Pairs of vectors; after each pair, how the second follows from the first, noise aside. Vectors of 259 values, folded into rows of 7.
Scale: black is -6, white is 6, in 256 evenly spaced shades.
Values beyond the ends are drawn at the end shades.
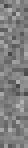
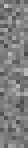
negated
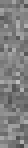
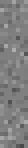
partly zeroed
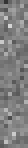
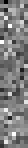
scaled up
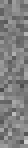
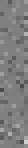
partly zeroed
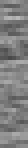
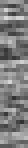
scaled up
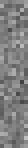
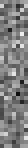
scaled up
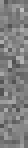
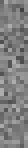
negated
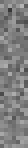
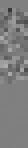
partly zeroed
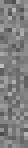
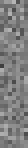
negated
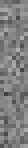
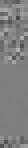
partly zeroed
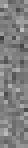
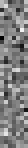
scaled up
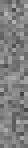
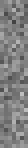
negated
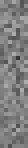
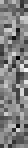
scaled up
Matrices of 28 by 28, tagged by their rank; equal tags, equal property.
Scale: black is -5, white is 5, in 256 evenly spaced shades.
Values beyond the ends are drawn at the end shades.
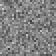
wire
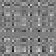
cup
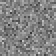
wire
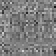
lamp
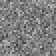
wire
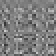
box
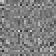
lamp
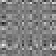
cup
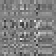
box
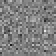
lamp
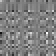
cup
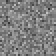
wire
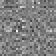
lamp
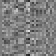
box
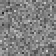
wire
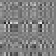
cup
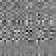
box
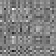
box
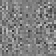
lamp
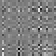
cup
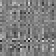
box
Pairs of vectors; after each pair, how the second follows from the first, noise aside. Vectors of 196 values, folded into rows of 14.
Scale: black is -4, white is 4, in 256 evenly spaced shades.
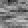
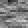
copied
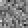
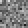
sign-scrambled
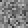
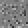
partly zeroed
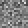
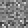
reversed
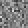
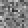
sign-scrambled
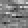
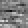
reversed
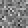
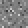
partly zeroed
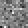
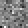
copied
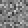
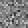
reversed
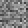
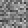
copied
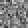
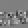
partly zeroed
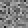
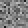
copied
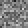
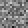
reversed
